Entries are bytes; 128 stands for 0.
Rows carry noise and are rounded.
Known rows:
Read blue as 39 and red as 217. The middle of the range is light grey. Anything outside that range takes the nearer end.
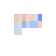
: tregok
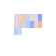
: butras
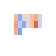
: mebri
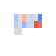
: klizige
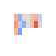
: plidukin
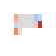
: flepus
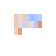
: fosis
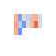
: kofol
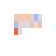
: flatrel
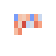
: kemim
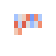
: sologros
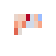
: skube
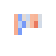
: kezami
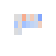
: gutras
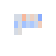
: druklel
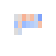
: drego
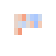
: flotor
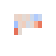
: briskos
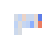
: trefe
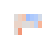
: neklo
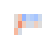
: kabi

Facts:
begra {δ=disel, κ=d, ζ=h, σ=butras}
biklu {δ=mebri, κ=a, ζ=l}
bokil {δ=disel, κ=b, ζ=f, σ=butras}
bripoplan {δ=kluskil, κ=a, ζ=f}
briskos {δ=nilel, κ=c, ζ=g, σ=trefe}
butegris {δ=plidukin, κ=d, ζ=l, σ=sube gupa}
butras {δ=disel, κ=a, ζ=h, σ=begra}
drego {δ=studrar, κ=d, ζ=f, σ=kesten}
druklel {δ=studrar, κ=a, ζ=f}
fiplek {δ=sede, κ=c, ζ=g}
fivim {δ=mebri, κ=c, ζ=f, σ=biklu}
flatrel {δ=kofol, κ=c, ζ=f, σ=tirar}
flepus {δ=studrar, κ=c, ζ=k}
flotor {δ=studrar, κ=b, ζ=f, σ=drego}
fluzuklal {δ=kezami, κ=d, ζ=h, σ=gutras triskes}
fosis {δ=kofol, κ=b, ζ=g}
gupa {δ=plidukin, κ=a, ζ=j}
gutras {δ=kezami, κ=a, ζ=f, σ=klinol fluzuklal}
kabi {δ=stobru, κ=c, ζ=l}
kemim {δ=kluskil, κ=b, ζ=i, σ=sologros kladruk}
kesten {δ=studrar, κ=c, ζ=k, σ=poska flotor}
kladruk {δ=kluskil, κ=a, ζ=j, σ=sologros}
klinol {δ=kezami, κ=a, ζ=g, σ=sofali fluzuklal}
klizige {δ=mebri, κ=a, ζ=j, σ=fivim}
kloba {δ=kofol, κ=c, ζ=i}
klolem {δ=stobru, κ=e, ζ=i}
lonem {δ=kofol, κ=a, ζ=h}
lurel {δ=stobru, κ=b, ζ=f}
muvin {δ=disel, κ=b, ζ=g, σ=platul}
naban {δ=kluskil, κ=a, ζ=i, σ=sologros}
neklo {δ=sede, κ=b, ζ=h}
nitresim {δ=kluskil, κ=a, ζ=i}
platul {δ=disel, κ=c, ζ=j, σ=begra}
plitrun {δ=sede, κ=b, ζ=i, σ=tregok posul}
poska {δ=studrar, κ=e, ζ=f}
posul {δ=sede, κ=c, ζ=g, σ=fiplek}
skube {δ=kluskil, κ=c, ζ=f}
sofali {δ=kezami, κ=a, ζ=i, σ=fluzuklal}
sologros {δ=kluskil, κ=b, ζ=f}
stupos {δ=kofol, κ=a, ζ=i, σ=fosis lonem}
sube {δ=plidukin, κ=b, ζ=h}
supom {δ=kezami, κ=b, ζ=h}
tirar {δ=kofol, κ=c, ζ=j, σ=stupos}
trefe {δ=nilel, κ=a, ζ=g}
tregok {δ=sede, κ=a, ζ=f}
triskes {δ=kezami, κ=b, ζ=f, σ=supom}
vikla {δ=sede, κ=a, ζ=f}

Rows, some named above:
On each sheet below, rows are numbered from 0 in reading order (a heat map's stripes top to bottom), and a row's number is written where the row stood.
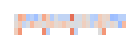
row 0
plitrun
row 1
klolem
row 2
poska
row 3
supom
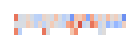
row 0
poska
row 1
fivim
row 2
kemim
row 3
tregok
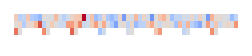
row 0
platul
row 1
fivim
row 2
skube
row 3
biklu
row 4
klinol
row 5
lurel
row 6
begra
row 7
posul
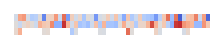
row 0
bokil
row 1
naban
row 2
lonem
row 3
fluzuklal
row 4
platul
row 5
kladruk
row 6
nitresim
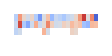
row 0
butegris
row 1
kabi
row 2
bripoplan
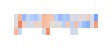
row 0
kabi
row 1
sube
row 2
begra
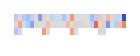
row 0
biklu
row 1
kloba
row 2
fiplek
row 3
gupa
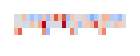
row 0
muvin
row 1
kluskil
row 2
tirar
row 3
plitrun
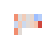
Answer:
kesten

